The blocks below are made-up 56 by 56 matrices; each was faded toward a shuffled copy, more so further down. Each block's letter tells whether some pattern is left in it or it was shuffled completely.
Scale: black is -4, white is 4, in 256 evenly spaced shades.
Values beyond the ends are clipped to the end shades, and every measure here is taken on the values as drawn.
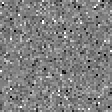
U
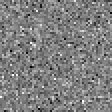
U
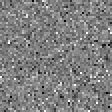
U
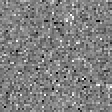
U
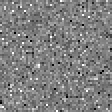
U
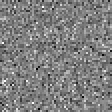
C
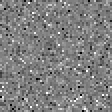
C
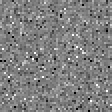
U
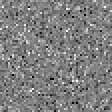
U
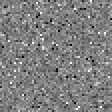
U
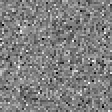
C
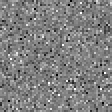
U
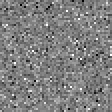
U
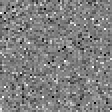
C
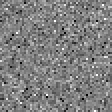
U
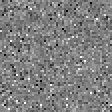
U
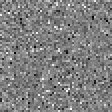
C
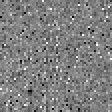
C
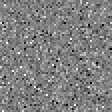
U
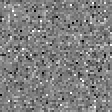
C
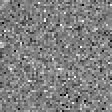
U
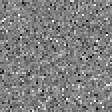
U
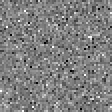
U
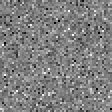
U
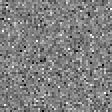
C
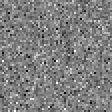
U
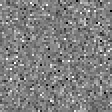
C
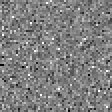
C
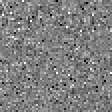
C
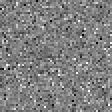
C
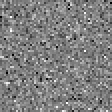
U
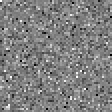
U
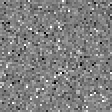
U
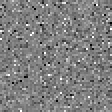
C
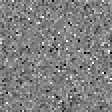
U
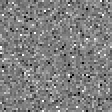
U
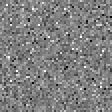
U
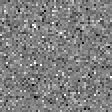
U
